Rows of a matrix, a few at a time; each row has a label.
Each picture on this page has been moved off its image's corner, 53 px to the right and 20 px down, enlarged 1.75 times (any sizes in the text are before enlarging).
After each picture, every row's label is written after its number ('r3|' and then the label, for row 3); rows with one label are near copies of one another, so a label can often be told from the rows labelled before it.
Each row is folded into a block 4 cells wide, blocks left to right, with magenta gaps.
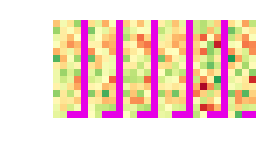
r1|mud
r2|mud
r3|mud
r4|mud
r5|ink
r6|mud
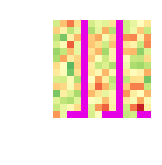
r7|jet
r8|ink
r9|ink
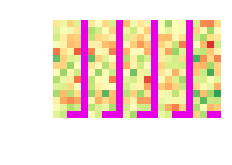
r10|mud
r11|mud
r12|mud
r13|ink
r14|jet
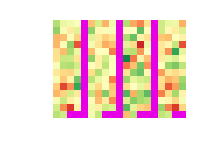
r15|ink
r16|mud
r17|jet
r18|ink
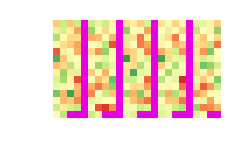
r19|mud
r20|ink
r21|mud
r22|mud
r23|ink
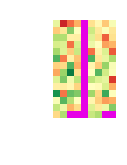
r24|jet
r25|mud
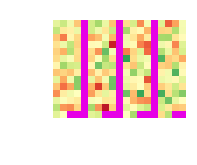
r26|ink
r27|ink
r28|mud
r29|jet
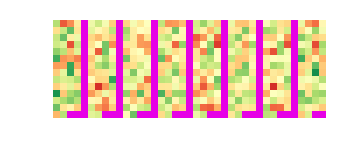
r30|jet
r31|ink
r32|mud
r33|jet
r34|ink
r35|jet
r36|ink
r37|jet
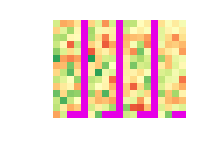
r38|jet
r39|mud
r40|ink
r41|mud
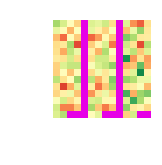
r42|ink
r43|ink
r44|jet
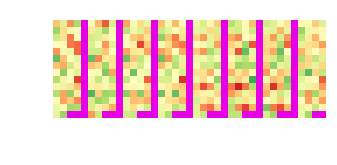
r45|mud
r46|jet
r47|mud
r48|mud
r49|ink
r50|ink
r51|ink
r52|mud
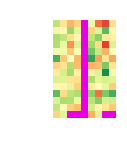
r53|jet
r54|jet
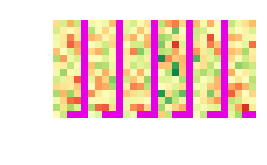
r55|mud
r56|ink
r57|ink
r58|jet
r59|mud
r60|ink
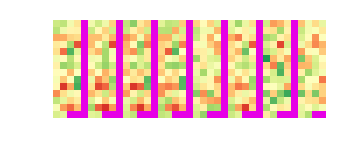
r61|ink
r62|ink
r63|ink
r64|ink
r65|mud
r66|ink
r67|jet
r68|mud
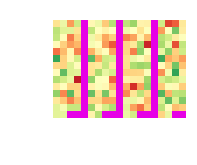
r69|mud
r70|mud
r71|ink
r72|jet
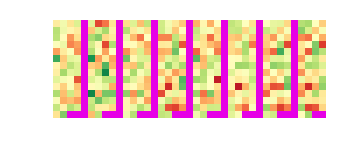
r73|mud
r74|jet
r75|mud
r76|ink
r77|mud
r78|ink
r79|ink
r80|ink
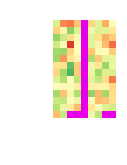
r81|jet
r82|mud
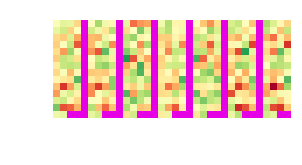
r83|ink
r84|ink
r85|jet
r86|ink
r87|jet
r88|ink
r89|ink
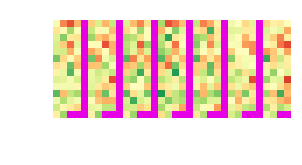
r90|jet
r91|mud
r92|jet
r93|jet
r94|jet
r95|mud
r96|mud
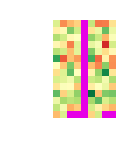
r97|jet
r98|jet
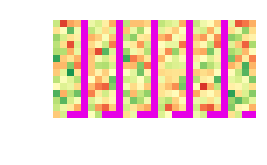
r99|jet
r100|ink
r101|jet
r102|ink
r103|ink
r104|jet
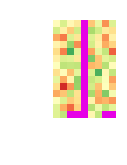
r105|ink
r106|mud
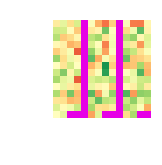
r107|mud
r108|jet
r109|jet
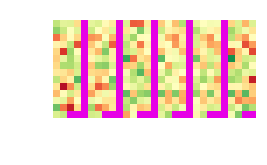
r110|ink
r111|ink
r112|jet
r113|mud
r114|mud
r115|mud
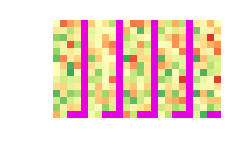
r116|jet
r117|mud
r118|jet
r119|mud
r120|mud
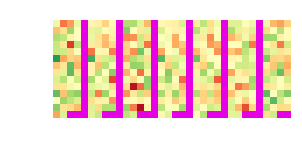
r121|jet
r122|mud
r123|ink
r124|mud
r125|mud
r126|ink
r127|jet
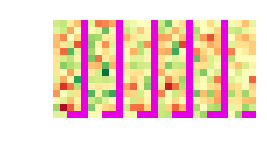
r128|ink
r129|jet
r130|ink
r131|ink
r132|mud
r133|mud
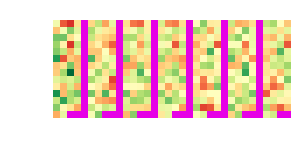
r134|jet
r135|mud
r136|jet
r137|jet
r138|ink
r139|jet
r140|ink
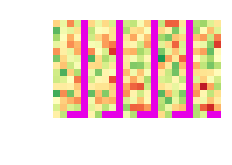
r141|mud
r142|mud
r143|ink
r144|jet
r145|ink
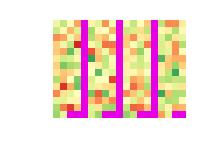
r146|ink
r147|mud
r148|ink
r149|jet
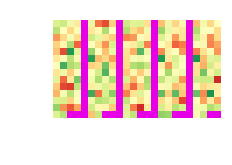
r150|ink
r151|jet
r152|ink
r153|mud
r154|mud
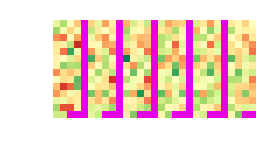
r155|ink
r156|mud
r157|mud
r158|jet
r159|jet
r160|mud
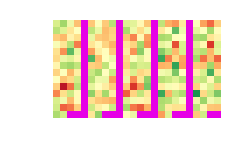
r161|ink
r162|mud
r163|ink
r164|jet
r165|jet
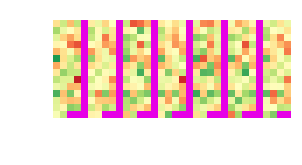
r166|mud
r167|mud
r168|jet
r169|mud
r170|jet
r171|jet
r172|mud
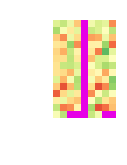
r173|ink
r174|ink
